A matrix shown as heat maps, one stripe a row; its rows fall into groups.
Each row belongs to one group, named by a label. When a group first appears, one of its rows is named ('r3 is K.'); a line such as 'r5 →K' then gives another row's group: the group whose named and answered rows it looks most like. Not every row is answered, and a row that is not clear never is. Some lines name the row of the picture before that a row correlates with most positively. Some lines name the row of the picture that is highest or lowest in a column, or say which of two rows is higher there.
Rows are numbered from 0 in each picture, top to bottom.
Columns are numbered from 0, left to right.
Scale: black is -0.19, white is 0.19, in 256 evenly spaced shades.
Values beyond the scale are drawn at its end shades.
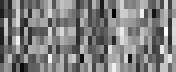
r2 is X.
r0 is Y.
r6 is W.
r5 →X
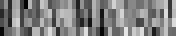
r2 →Y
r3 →X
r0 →Y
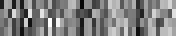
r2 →W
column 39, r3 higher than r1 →No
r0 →W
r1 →Y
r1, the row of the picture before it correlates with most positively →0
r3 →W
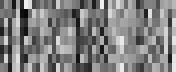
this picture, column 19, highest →0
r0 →W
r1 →X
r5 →Y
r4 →W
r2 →X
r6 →X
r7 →Y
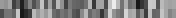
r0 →W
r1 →X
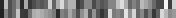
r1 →X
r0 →W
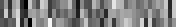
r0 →Y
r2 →X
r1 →X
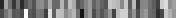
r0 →W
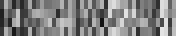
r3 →W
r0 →W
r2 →Y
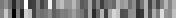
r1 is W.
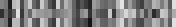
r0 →Y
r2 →Y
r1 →X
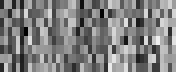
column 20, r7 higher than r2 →Yes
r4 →Y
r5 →X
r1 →Y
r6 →W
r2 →W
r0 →W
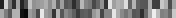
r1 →Y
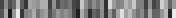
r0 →X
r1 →X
